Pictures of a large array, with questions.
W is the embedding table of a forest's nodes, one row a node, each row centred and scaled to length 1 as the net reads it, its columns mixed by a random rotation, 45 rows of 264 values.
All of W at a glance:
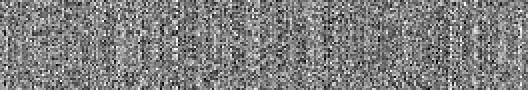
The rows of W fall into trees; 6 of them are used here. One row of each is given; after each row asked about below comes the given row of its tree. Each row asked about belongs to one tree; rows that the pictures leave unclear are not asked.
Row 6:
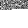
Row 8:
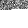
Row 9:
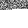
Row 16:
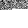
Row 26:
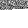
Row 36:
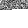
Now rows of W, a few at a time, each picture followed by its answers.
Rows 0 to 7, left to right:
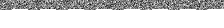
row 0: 6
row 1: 36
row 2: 36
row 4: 8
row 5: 16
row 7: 8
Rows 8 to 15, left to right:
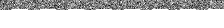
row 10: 6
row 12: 26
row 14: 6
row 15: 16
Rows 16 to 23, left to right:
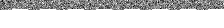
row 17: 16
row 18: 6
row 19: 6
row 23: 26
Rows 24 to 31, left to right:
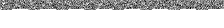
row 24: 6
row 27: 6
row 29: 6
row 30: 26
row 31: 26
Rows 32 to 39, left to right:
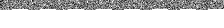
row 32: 16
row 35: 8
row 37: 9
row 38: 16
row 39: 36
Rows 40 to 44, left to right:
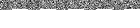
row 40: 9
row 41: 16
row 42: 16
